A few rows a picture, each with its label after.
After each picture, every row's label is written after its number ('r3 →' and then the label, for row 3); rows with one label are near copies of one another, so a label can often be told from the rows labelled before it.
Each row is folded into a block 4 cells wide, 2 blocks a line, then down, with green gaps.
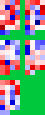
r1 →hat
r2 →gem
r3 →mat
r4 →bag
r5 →gem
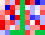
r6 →hat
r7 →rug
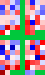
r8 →bag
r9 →mat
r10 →bag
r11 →hat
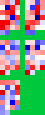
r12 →hat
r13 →hat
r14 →bag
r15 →bag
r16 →gem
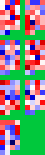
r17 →hat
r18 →mat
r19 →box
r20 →hat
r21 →rug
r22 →box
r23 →gem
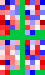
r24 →mat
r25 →box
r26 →mat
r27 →box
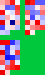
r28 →gem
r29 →rug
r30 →rug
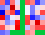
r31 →box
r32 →rug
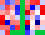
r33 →mat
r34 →gem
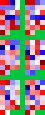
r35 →rug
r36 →rug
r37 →bag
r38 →box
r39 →rug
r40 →bag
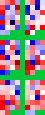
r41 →gem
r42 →bag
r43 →box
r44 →mat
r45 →mat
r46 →hat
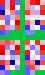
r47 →box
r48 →gem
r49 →gem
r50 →gem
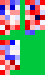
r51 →bag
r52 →hat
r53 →rug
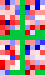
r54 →mat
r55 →bag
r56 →hat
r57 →bag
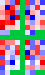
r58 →hat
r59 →box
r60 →gem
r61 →box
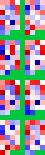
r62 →gem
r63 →bag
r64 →box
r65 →gem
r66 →gem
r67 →gem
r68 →bag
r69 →gem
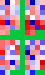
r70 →mat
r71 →mat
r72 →gem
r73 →box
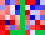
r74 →mat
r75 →rug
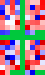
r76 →box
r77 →hat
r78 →rug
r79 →hat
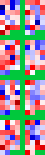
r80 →bag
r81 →gem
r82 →hat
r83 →bag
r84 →box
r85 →rug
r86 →hat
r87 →rug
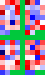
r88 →gem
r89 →rug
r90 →box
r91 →hat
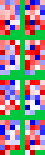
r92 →mat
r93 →mat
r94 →gem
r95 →hat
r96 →rug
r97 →gem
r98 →bag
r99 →mat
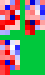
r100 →hat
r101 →mat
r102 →mat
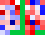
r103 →gem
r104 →mat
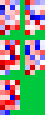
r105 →bag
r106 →rug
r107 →hat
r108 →bag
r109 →hat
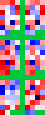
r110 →gem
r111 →gem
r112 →mat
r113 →mat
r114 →bag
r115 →hat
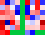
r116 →mat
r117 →box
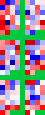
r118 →mat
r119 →box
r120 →gem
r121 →rug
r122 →bag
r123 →rug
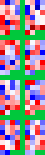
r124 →mat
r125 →bag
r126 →gem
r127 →box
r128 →bag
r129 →rug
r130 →box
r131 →box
